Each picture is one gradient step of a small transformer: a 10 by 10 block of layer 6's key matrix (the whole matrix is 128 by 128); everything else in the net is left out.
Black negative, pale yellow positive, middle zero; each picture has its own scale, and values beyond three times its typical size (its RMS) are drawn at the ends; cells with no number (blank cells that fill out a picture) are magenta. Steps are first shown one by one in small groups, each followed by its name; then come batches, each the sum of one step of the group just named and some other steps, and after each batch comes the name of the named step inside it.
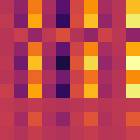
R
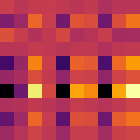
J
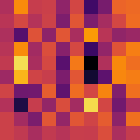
J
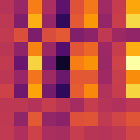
R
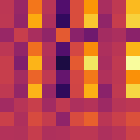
R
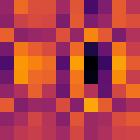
J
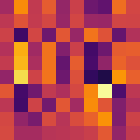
J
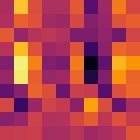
J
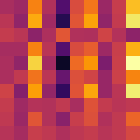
R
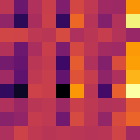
J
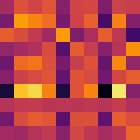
J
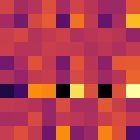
J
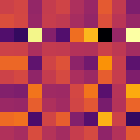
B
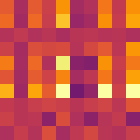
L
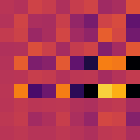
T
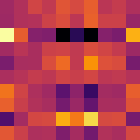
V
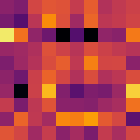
V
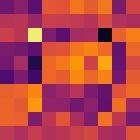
B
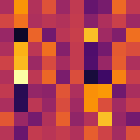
B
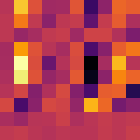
T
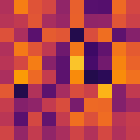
V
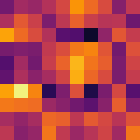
V
